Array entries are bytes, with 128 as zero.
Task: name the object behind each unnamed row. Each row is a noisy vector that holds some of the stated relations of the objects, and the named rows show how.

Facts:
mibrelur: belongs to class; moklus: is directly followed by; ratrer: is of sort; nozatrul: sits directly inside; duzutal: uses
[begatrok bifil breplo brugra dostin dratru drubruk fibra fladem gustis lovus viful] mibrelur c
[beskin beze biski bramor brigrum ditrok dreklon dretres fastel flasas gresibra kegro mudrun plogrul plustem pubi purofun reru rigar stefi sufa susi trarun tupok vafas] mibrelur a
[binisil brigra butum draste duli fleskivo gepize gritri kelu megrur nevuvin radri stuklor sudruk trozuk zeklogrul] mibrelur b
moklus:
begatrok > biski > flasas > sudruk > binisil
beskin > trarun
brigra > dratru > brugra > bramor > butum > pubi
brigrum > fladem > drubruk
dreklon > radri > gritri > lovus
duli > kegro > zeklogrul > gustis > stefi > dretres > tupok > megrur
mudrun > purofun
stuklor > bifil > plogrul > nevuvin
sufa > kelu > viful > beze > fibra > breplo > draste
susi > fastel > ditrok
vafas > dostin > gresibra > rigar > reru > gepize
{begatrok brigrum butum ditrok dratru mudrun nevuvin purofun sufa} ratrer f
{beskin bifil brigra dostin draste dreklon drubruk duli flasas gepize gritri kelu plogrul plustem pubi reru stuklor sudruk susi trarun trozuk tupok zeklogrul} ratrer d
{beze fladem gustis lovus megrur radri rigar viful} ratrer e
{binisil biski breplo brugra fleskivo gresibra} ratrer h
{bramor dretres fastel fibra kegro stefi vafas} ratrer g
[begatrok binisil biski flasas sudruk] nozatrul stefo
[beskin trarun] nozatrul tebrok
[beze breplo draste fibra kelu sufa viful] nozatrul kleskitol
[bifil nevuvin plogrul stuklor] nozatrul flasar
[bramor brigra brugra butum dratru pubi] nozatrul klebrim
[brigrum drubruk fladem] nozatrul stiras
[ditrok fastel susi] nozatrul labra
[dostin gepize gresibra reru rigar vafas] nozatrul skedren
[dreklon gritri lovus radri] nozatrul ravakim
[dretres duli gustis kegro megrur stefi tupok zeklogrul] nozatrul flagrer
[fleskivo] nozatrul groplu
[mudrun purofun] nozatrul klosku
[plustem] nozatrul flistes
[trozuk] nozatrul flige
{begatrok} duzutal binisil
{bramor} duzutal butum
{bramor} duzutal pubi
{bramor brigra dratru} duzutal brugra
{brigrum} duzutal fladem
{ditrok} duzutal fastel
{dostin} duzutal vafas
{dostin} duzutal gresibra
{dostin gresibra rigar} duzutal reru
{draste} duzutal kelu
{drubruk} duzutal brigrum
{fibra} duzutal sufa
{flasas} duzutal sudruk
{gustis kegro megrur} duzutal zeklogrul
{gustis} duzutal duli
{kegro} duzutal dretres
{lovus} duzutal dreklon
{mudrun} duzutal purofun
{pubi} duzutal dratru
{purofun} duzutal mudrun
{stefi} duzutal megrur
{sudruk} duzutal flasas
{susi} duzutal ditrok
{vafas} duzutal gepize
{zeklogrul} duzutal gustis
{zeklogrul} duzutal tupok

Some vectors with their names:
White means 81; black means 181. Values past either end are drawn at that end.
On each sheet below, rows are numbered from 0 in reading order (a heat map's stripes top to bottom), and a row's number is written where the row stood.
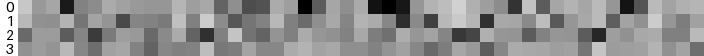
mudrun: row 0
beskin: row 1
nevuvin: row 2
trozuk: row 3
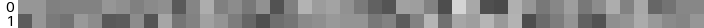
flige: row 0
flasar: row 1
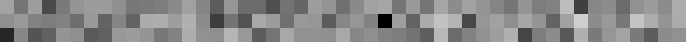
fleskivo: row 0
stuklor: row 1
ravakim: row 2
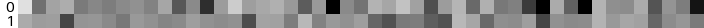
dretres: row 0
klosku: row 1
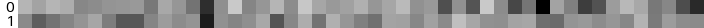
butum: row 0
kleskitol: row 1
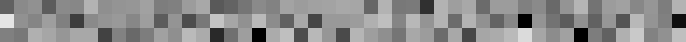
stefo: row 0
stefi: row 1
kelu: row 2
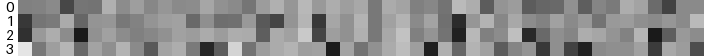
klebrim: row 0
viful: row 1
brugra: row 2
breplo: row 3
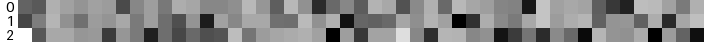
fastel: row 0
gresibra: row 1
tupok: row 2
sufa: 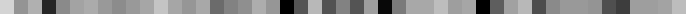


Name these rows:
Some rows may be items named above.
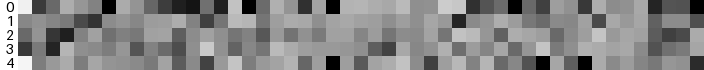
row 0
megrur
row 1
bramor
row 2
stiras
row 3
drubruk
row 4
dretres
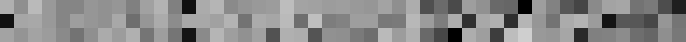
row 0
butum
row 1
dratru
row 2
rigar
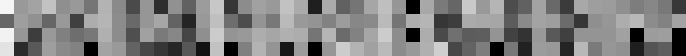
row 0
gepize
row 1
nevuvin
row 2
pubi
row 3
megrur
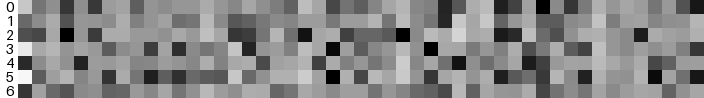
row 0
binisil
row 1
stefo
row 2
begatrok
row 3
gepize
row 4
brugra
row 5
tupok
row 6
ravakim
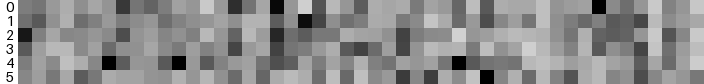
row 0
kelu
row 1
kegro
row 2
radri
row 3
dostin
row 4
zeklogrul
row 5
brigra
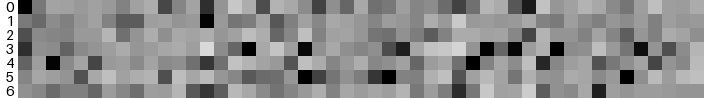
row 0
ditrok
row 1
kleskitol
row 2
labra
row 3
brigrum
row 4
lovus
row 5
purofun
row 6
beze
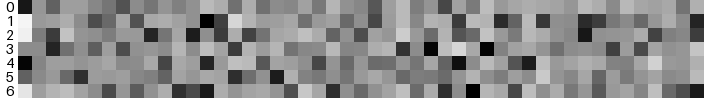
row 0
gritri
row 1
fibra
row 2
draste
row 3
dreklon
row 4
ditrok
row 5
biski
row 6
reru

